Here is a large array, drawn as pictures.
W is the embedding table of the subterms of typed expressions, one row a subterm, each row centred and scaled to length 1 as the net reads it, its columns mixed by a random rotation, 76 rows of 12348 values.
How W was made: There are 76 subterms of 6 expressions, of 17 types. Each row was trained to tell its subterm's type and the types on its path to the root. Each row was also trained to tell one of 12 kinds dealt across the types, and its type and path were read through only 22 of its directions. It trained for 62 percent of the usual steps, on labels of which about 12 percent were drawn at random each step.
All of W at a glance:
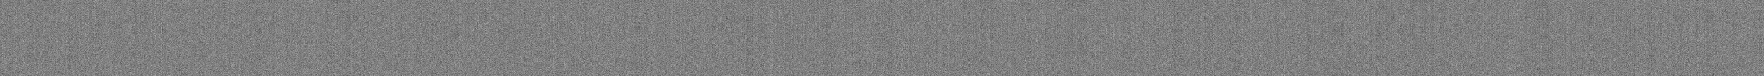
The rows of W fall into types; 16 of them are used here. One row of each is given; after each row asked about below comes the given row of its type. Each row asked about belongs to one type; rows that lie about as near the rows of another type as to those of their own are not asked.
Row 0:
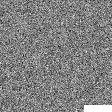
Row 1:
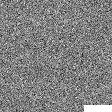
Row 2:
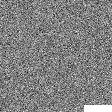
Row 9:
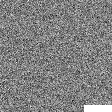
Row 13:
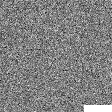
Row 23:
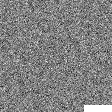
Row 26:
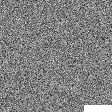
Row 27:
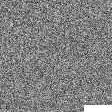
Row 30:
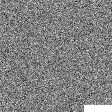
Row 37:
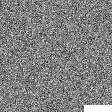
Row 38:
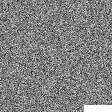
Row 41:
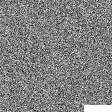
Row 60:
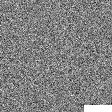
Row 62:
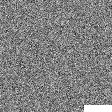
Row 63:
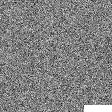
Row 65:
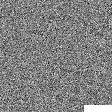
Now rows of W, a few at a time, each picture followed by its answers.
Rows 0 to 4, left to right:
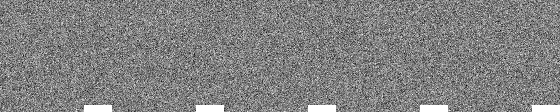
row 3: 62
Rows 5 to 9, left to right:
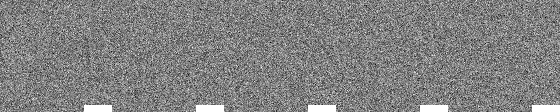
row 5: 0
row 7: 62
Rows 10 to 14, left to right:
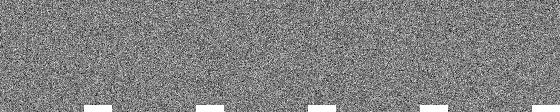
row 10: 65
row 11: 27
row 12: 65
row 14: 2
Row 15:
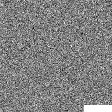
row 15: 1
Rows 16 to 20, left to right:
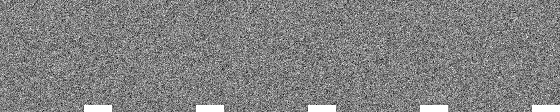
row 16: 60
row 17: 60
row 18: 60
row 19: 0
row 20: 60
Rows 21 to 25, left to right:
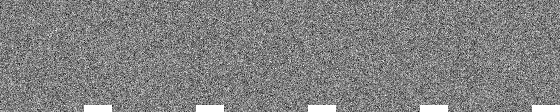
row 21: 9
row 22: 27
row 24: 38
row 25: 37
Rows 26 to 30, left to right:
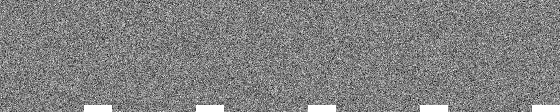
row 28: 2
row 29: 1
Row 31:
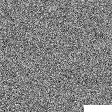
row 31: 41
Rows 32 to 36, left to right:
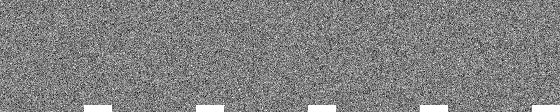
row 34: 62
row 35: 38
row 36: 0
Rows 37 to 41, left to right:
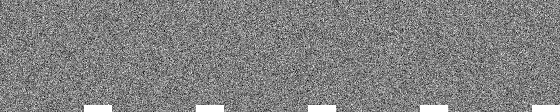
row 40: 41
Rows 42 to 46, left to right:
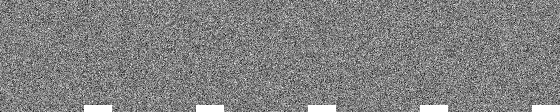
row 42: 27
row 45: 1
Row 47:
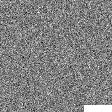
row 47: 2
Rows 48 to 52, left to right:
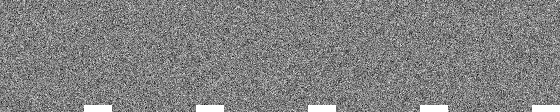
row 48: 1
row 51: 37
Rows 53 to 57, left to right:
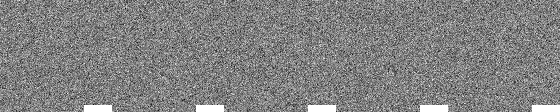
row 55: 1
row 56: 30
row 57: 9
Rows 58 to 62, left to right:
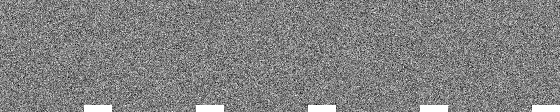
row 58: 41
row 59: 2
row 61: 2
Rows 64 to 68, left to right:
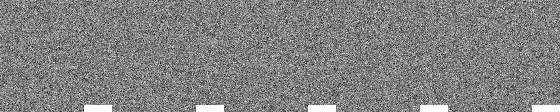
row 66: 60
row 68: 41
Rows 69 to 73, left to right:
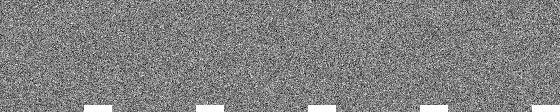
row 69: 63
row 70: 30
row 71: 38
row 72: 27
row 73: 38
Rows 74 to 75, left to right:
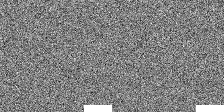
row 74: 41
